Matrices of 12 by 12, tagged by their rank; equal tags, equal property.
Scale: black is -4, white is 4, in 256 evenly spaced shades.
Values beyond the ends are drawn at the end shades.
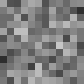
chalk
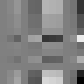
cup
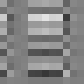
cup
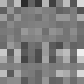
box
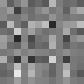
box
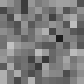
chalk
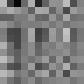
box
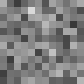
chalk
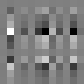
cup
